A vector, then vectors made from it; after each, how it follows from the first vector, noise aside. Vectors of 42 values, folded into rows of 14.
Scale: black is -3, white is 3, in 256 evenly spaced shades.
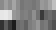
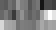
reversed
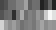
reversed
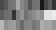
reversed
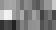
copied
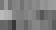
shrunk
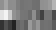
copied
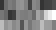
reversed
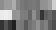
copied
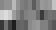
copied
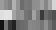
copied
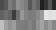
reversed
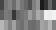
reversed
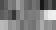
reversed
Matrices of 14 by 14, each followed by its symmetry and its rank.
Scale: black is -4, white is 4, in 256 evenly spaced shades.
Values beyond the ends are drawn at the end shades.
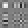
symmetric, rank one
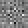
antisymmetric, rank two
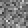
neither, full rank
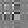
symmetric, rank one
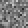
neither, full rank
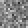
neither, full rank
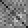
symmetric, full rank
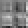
antisymmetric, rank two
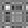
symmetric, rank one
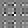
symmetric, rank one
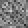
symmetric, full rank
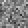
neither, full rank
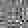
antisymmetric, rank two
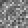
symmetric, full rank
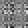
antisymmetric, rank two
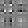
symmetric, rank one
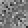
symmetric, full rank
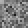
symmetric, full rank
